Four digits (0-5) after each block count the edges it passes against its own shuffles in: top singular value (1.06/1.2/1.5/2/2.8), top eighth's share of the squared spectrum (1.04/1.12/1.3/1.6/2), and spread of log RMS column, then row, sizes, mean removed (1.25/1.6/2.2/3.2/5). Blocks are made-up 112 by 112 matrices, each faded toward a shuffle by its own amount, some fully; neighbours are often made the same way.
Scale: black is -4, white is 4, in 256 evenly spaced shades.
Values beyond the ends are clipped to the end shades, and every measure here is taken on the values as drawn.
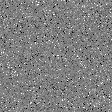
1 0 0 0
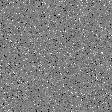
0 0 0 0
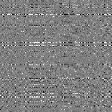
5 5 2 4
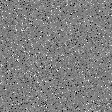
0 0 0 0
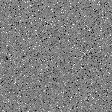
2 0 0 0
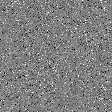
2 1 0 0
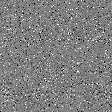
3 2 0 1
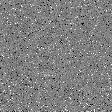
2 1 0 1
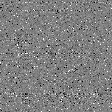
4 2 1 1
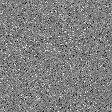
0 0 0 0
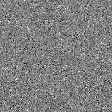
3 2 1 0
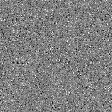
3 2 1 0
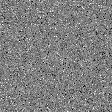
2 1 0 0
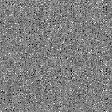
4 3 2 2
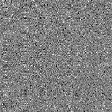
4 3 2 2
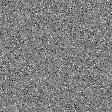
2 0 0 0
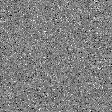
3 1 1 0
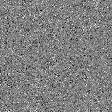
3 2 1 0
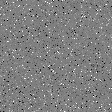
0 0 0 0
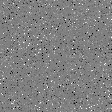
3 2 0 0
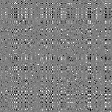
5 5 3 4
